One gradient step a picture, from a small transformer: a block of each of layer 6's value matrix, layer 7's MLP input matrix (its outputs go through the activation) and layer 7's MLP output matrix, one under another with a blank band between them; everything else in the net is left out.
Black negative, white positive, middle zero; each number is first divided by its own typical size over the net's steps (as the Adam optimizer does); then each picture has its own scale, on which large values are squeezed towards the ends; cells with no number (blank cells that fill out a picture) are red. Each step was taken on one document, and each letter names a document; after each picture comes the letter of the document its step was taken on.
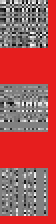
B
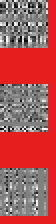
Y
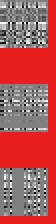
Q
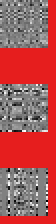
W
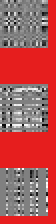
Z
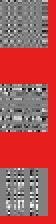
Z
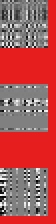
Q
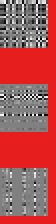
B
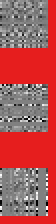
W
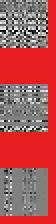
Y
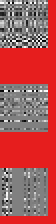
Q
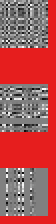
Z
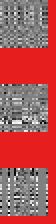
W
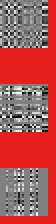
Z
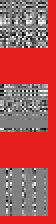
Y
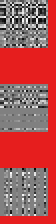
B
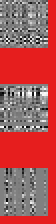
Y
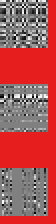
B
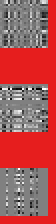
Z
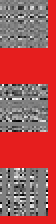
W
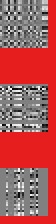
Z
